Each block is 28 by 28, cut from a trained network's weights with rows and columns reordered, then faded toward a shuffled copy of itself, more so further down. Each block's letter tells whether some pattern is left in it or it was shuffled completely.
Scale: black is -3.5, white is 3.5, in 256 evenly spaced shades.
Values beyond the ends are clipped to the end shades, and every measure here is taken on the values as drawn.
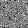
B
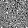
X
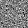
X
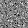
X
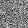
B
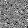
X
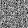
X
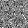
X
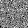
B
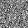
X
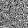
X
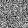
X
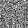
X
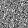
B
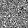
B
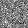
B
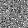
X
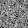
B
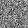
B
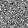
B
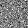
B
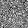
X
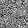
B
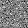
X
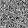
X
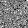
B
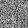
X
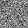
X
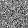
B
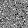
B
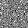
B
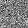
B
